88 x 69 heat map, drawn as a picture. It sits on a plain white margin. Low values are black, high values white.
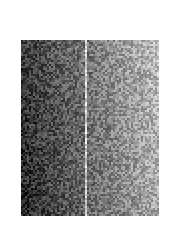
No regular stripes run through it. Values rise toward the right. The bottom left is the ninth with the lowest average. Column 33 stands out from the rest.
